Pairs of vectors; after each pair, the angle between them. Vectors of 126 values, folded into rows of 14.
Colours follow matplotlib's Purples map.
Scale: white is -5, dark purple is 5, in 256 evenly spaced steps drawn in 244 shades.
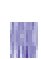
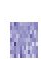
partly opposed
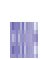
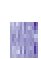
nearly opposite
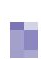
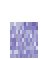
partly opposed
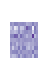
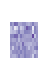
nearly parallel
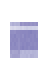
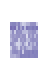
partly opposed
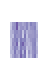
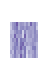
nearly parallel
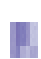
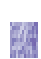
partly opposed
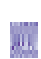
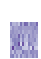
nearly parallel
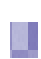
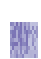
partly opposed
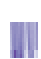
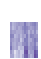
nearly opposite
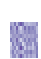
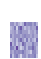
nearly opposite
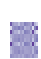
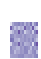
nearly opposite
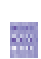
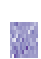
partly opposed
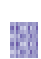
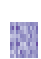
nearly parallel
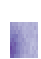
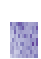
partly opposed
